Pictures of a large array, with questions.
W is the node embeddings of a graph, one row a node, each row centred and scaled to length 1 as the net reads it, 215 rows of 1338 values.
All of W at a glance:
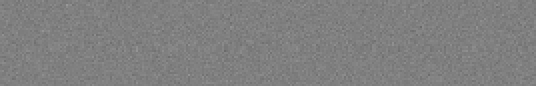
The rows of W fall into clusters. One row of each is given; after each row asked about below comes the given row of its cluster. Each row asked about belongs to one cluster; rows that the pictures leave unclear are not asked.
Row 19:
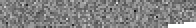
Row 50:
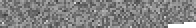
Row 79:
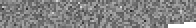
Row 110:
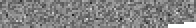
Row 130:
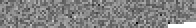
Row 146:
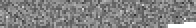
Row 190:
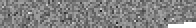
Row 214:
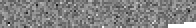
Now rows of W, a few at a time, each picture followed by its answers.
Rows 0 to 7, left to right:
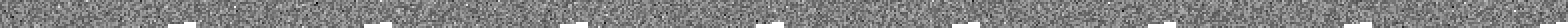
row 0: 110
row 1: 79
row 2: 19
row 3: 130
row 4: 79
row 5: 110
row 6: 19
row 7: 110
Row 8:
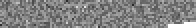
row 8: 146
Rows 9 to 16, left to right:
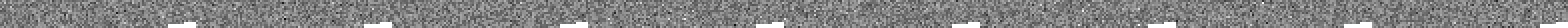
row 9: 190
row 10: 214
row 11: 110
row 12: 214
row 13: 50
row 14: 50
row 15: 214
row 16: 19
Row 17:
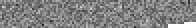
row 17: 79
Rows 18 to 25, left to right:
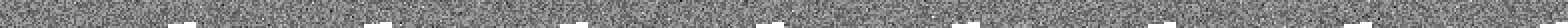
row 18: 50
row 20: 214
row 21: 79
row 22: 146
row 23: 110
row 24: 110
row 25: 146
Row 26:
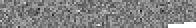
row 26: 50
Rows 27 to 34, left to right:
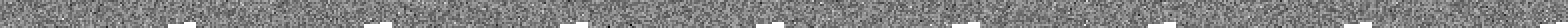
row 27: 79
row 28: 50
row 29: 19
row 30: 79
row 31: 214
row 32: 19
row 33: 146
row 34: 50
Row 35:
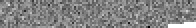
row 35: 130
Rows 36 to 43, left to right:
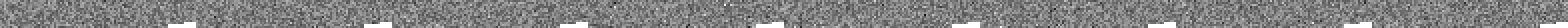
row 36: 19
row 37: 19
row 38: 110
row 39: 146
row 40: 130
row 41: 79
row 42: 130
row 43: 50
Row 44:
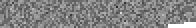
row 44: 190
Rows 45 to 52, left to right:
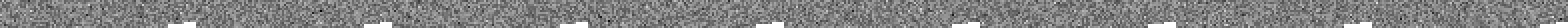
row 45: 146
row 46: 190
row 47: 146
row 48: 110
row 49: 190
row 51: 214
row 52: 190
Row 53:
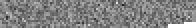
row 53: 19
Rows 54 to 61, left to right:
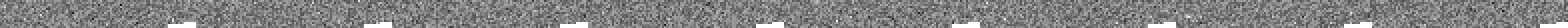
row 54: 130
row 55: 19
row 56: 110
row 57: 79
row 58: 130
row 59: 130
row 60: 110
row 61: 79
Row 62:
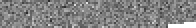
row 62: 214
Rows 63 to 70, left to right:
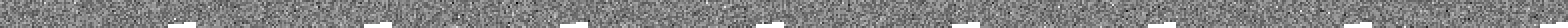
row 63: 50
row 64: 79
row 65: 190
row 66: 110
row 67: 50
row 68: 190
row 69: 190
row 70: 214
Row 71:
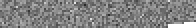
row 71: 50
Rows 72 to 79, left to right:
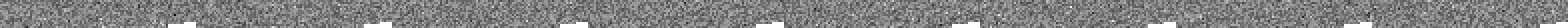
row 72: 214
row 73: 146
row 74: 190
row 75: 110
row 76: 110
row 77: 130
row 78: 110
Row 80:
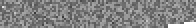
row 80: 79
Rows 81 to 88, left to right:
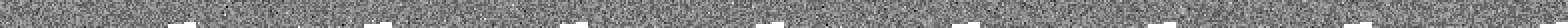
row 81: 50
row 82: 214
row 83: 130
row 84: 130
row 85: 79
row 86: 146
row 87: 19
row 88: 146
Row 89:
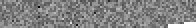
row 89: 79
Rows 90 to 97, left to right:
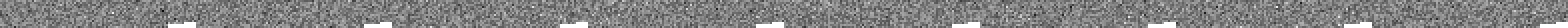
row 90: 50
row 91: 79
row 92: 130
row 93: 50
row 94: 19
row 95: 146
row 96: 190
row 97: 110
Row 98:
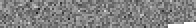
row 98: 50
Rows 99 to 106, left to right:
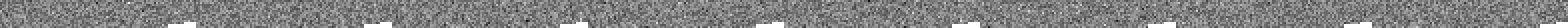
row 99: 110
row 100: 79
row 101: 190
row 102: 110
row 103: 79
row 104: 214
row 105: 50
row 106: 190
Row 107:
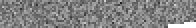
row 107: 79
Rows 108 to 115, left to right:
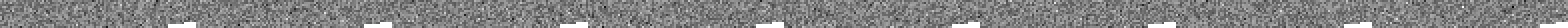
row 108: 79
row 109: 79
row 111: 50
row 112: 110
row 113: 50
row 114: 50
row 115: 130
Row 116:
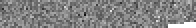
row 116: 79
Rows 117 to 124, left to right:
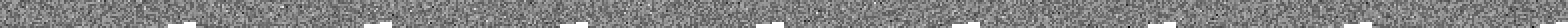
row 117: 146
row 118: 146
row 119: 50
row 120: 50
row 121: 110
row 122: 130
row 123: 146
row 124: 146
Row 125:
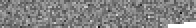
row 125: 146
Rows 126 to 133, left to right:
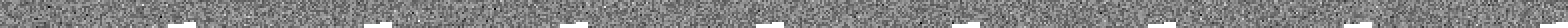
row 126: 146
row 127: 214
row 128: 146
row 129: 50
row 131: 190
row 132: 130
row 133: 19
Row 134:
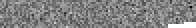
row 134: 190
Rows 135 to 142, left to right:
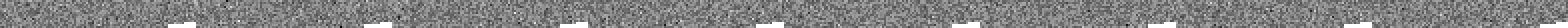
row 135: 50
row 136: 50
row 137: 19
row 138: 110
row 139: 146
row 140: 214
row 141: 19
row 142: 110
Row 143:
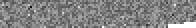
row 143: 214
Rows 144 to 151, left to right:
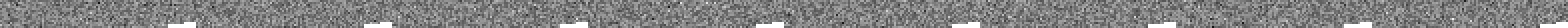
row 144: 214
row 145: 50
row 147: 110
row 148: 50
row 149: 19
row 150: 146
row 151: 79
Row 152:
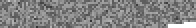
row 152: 146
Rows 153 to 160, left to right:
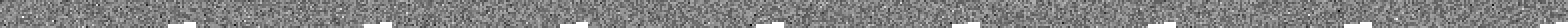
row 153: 130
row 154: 214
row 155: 79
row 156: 190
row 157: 19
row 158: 19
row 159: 50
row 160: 130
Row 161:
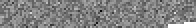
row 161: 190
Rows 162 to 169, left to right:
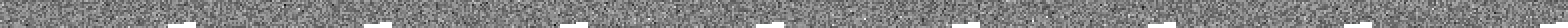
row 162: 214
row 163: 146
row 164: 190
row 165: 146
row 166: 214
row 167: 130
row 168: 110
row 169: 19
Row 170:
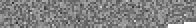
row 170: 190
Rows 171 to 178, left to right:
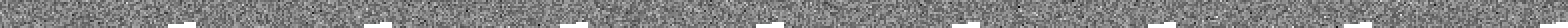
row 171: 110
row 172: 190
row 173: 214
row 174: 19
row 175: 146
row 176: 79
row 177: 146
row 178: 19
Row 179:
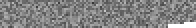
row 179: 214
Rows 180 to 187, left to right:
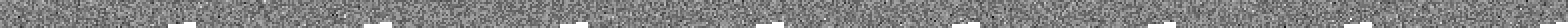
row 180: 19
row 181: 130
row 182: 214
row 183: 110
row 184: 190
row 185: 110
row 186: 50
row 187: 110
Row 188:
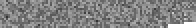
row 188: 19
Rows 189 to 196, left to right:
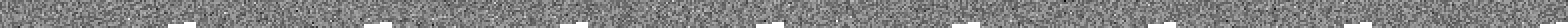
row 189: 110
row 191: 214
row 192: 79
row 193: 130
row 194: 79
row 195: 79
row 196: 190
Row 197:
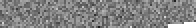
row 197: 50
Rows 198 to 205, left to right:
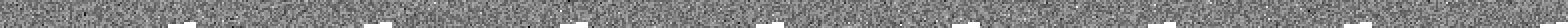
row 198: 79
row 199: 146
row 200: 19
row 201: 190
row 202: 190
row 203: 214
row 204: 130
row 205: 50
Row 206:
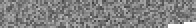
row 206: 130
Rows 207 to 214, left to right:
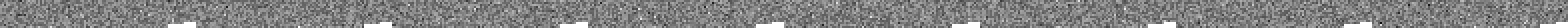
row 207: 130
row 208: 214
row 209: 146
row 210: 190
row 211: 19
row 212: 146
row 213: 110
